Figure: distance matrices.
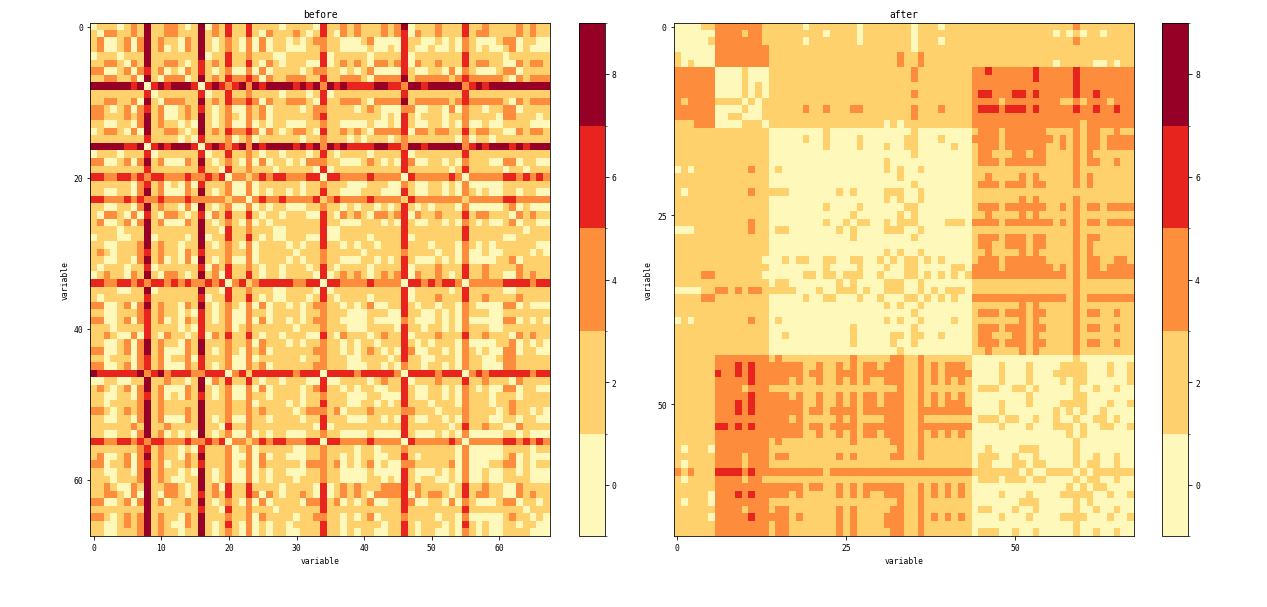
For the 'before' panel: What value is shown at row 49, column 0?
2
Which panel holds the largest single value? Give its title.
before
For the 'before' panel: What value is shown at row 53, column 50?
2
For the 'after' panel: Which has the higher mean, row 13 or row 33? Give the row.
13
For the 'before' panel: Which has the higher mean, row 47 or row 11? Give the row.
47
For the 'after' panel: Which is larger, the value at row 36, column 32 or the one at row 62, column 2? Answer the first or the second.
the second
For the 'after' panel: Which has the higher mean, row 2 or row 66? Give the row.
2
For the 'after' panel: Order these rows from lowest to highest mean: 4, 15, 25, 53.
25, 15, 4, 53
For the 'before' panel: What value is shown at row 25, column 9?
2
